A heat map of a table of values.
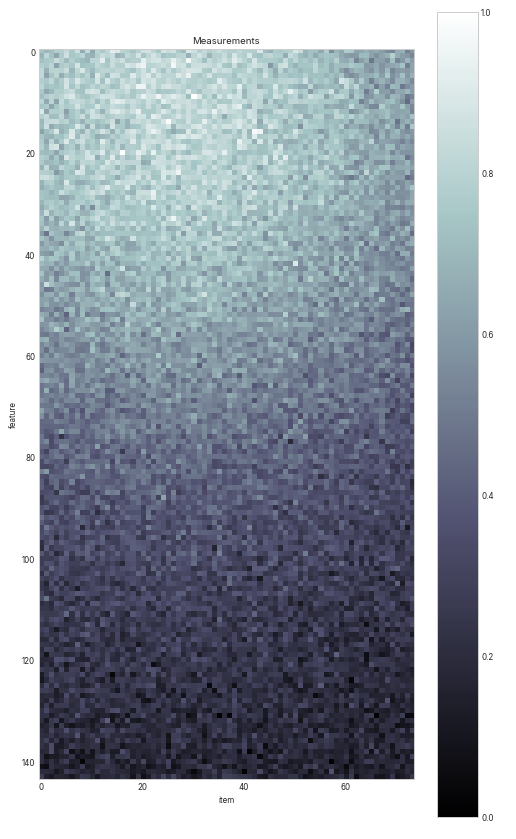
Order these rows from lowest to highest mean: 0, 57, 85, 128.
128, 85, 57, 0
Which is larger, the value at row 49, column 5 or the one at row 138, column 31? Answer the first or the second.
the first
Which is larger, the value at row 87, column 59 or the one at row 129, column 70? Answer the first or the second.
the first
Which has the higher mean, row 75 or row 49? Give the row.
49
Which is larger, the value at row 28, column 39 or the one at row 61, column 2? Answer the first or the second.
the first
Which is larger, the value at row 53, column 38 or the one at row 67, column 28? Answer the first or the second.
the first
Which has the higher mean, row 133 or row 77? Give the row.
77
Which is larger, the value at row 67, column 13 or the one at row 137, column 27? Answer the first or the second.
the first
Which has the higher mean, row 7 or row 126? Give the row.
7
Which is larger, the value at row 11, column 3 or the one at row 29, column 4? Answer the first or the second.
the first
